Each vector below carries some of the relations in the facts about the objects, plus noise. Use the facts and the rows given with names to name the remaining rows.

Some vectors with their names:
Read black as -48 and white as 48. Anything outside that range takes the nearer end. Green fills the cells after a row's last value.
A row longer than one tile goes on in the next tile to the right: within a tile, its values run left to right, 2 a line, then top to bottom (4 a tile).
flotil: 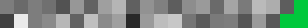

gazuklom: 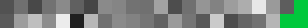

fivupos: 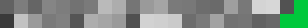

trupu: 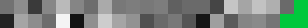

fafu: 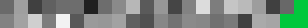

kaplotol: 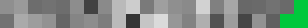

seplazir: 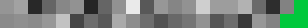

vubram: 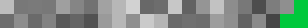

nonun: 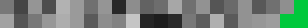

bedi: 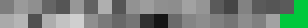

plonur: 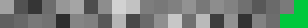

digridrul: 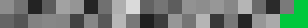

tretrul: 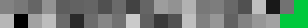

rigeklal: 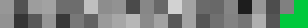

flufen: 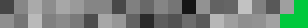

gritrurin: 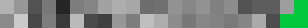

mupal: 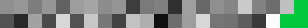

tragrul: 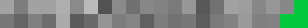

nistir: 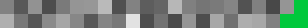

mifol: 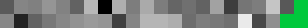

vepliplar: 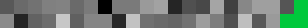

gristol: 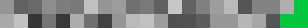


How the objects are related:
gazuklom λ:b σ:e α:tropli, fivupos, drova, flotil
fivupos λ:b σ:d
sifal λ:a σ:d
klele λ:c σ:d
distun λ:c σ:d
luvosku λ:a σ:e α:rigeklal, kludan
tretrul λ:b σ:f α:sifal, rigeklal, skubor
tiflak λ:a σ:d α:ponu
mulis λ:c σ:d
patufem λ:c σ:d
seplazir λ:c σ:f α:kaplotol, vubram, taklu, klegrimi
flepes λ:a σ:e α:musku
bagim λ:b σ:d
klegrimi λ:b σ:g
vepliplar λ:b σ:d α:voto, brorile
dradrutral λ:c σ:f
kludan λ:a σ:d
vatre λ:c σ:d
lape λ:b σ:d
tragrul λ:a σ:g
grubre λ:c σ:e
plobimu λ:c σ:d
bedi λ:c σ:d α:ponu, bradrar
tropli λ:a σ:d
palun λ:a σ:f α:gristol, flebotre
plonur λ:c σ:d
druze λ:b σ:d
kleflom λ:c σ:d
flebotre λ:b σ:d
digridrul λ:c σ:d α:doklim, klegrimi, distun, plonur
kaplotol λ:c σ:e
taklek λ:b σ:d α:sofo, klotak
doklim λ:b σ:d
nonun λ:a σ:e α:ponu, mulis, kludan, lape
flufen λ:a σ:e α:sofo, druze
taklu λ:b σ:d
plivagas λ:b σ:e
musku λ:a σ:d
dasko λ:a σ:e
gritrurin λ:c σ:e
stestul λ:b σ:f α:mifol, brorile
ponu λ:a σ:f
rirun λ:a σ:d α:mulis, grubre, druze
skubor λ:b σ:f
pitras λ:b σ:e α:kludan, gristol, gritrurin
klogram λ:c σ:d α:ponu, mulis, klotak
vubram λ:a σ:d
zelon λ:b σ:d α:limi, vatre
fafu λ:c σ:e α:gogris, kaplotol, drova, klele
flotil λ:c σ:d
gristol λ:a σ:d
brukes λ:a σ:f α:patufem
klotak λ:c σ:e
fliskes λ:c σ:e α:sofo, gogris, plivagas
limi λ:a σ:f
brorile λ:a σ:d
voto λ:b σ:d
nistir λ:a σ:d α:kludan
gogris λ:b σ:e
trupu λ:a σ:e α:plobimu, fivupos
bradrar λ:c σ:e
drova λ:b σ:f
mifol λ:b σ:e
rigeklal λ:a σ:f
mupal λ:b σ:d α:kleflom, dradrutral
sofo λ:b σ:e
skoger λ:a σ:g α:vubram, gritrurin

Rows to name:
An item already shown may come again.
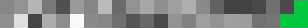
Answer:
bradrar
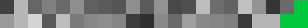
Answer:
fliskes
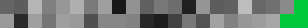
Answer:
rirun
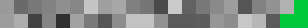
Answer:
gristol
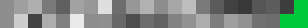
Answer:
bradrar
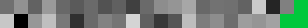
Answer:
tretrul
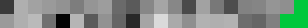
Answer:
sofo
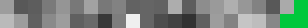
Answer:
palun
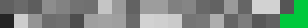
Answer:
fivupos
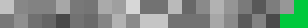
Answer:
vubram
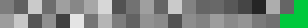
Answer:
ponu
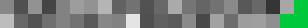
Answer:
nistir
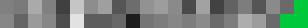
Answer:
grubre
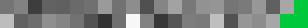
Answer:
pitras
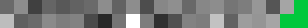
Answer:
pitras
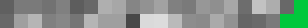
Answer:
drova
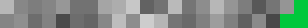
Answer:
vubram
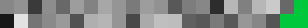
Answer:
plobimu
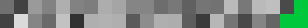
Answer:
tropli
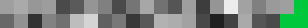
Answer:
vatre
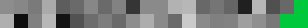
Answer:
skubor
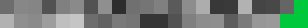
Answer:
klogram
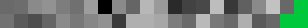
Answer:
voto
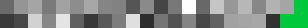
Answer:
brukes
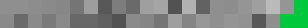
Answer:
bagim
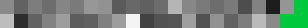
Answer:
luvosku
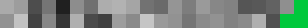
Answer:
gritrurin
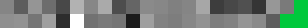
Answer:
mulis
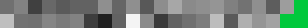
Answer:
pitras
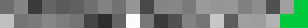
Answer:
pitras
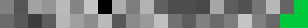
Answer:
brorile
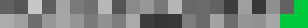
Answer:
tiflak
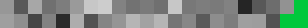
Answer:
kludan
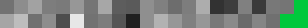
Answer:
klotak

